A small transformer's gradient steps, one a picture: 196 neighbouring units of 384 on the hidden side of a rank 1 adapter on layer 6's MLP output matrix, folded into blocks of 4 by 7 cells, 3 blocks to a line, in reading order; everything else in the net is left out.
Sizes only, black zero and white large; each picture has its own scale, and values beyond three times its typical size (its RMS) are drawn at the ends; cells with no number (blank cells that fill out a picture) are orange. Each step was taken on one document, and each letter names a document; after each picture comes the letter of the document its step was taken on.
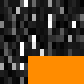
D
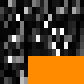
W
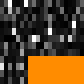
D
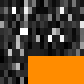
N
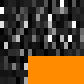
N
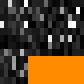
N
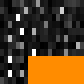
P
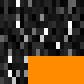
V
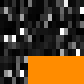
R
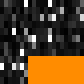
D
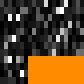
P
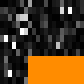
R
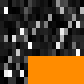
R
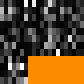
D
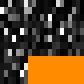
N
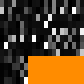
W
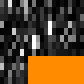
D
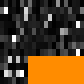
R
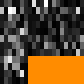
N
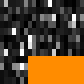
D
